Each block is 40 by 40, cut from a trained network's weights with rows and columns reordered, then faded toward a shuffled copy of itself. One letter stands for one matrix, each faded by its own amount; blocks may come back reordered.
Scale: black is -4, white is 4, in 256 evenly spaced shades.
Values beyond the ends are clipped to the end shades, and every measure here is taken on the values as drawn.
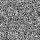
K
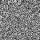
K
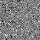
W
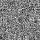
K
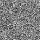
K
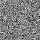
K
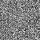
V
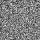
V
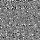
W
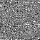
W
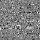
W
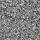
V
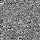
W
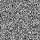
K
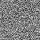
K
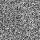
V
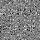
W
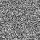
K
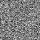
K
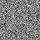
W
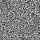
V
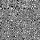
W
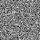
K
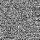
K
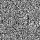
V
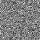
K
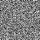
V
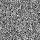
V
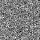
V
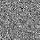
W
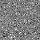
W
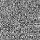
K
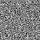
W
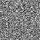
K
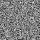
V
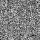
V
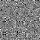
W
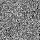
V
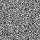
W
